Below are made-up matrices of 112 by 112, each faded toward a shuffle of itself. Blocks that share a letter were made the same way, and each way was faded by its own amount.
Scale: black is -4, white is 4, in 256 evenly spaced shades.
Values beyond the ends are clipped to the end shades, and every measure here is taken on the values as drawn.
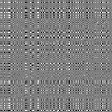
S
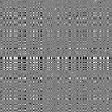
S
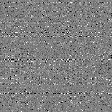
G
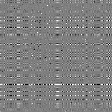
S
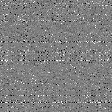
G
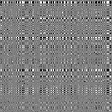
S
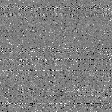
G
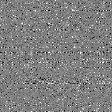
G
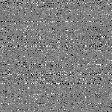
G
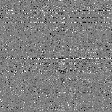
G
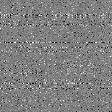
G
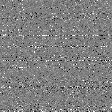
G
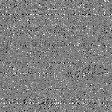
G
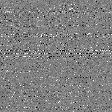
G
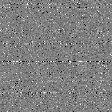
G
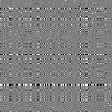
S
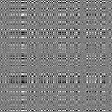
S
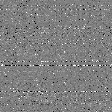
G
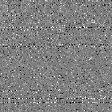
G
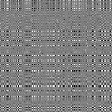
S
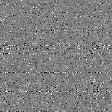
G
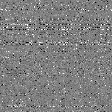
G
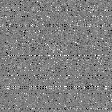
G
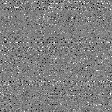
G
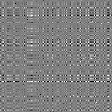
S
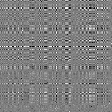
S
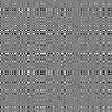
S
